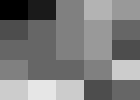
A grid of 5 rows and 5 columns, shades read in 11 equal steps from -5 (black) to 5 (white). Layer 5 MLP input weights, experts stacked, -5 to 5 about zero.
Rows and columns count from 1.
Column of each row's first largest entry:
4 4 4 5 2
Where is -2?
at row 2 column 1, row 3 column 5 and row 5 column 4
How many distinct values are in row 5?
4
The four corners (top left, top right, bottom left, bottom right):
-5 1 3 -1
